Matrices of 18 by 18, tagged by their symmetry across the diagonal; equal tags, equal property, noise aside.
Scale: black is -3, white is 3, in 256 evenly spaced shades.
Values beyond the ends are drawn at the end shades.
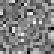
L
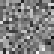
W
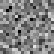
L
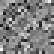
L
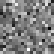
W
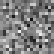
W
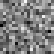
W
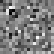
L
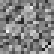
L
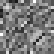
L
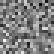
W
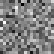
W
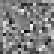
W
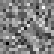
W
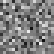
W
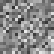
L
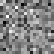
L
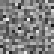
W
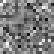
L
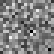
L
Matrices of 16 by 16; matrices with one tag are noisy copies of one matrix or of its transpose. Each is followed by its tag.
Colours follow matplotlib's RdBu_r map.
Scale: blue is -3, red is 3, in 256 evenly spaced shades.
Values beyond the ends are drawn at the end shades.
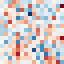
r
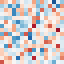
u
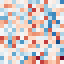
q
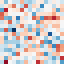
r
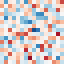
u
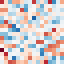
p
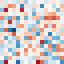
r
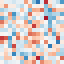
q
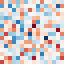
u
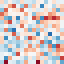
r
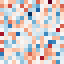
p
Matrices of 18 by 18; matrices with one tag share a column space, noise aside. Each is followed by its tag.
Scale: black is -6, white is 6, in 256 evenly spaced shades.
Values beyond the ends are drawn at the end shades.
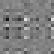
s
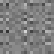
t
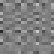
t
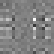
s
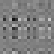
s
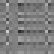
t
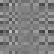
t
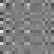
t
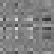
s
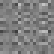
t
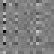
t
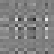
s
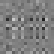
s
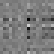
s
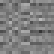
t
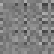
t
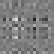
s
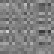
t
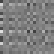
t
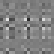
s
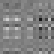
s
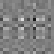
s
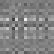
s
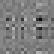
s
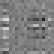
s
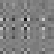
s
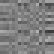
t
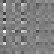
t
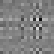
s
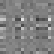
s
